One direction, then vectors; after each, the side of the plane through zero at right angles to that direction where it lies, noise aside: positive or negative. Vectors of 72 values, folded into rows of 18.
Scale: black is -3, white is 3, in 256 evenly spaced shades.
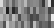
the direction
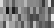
positive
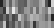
negative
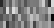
negative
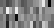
negative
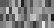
negative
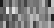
negative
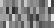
positive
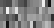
negative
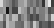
positive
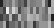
negative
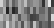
positive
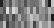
negative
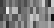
negative
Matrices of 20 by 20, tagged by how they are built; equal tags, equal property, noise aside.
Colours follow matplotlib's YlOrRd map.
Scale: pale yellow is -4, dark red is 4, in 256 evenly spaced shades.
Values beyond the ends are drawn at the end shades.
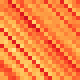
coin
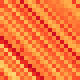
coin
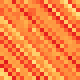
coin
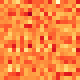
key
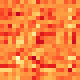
key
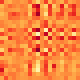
key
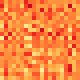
key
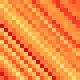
coin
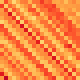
coin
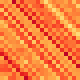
coin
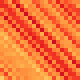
coin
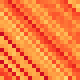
coin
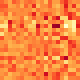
key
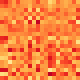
key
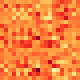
key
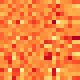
key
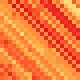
coin
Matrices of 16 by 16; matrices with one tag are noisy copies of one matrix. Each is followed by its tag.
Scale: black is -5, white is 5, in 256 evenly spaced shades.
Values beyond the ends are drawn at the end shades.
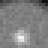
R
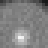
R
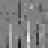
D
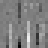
D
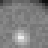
R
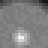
R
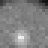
R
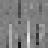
D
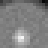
R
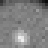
R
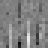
D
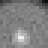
R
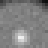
R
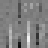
D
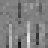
D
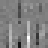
D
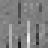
D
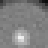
R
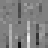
D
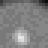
R
